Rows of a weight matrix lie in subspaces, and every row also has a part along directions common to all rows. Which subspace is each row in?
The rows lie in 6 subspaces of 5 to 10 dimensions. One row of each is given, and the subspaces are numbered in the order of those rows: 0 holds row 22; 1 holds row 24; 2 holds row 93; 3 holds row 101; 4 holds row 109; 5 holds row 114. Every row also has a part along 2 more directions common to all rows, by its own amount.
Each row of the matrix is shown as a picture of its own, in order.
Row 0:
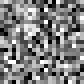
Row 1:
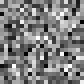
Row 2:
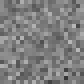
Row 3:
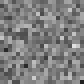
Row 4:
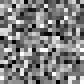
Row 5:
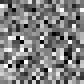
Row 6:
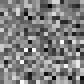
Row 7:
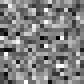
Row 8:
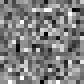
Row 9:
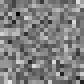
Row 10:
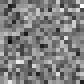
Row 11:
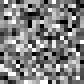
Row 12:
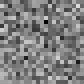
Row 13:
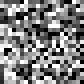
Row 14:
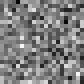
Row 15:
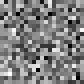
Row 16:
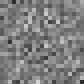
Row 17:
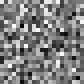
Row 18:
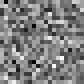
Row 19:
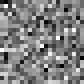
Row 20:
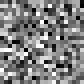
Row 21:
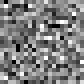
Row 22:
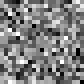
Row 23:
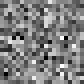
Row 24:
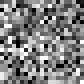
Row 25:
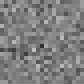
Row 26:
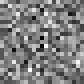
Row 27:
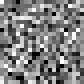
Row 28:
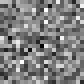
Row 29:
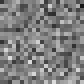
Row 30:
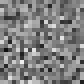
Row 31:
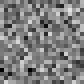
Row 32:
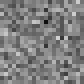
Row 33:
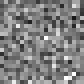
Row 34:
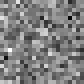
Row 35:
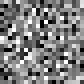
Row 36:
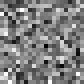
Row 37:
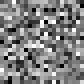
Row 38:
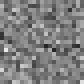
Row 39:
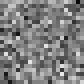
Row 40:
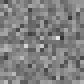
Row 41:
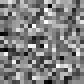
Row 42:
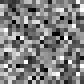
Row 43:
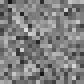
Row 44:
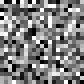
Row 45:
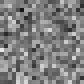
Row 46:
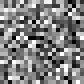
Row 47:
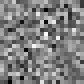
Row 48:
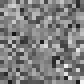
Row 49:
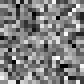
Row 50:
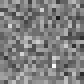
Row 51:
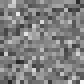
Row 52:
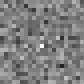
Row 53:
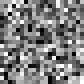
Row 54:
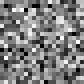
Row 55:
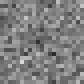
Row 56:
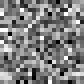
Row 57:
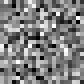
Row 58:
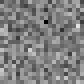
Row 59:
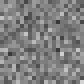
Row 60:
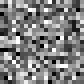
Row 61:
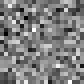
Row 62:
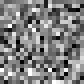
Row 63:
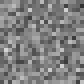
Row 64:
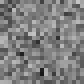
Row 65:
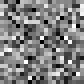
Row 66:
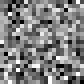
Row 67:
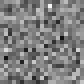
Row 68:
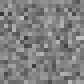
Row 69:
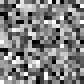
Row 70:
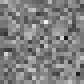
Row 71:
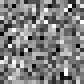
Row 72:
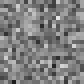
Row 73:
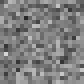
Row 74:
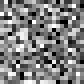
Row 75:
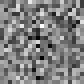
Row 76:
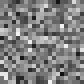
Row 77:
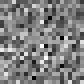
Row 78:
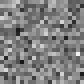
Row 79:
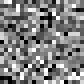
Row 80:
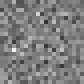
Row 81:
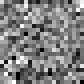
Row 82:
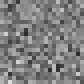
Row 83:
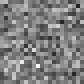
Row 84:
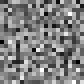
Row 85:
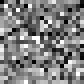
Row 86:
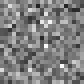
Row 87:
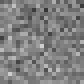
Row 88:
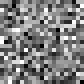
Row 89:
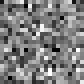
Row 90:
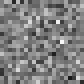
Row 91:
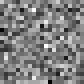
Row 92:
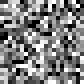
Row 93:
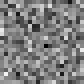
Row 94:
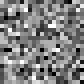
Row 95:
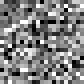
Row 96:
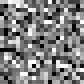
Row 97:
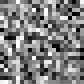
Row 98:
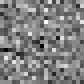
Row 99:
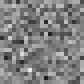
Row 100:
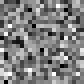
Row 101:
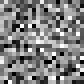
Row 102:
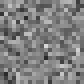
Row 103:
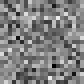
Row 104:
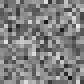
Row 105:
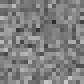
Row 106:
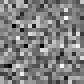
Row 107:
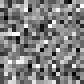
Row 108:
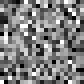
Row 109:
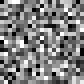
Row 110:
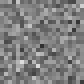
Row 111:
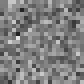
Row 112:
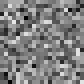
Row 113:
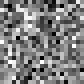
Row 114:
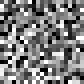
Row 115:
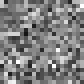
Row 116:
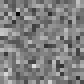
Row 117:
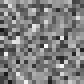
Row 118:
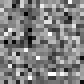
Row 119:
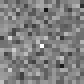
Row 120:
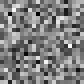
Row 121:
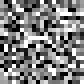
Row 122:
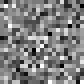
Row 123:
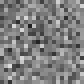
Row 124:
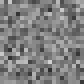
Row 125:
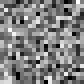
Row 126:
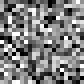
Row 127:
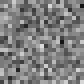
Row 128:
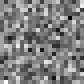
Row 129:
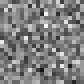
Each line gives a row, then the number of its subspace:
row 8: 4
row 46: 1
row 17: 3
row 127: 2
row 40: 3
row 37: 4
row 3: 1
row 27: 0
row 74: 0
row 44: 5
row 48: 5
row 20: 4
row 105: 4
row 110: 2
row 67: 0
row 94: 0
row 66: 3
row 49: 5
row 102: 1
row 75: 1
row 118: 5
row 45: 1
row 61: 1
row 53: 3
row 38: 1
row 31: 4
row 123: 3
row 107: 0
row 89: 0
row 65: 5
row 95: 4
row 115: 0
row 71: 1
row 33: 5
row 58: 5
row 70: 5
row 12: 5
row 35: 4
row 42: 5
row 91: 0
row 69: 2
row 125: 1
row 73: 0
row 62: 4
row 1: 1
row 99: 4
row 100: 4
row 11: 0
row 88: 5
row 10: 0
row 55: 3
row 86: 4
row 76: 3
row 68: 5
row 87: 0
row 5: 5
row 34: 3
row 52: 3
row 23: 1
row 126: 1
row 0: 5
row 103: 5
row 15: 2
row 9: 2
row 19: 3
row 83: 0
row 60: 2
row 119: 0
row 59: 1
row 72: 5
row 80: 1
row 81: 0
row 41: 4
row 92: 5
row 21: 0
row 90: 2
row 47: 4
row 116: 2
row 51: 1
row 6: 0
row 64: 2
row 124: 0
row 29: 4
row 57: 1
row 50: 5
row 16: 2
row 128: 3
